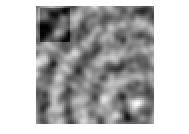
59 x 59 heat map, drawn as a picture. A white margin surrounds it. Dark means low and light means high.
Rings: centred on the bottom right. Mirror symmetry: none. Odd patch: lower, in the top left. Ninth with the lowest average: top left.
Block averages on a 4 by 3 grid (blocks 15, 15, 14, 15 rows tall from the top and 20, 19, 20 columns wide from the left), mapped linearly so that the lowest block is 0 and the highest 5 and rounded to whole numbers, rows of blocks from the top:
033 / 333 / 333 / 353
